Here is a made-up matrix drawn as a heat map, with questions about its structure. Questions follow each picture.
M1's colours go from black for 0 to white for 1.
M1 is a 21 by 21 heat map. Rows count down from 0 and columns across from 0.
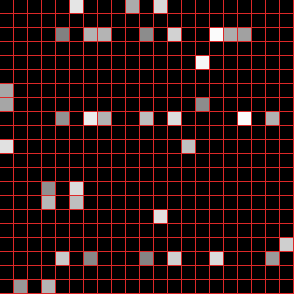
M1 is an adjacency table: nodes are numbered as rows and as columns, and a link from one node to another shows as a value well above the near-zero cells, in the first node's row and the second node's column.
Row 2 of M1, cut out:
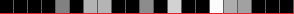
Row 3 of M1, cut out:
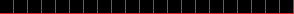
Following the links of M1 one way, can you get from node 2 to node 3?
yes
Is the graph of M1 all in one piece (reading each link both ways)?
yes
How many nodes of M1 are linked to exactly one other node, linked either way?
3
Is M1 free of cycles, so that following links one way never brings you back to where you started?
yes
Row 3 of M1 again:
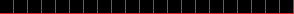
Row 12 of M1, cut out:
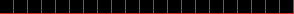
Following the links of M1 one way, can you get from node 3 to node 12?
no
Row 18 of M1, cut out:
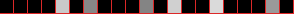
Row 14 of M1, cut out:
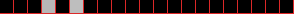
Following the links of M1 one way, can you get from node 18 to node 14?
yes
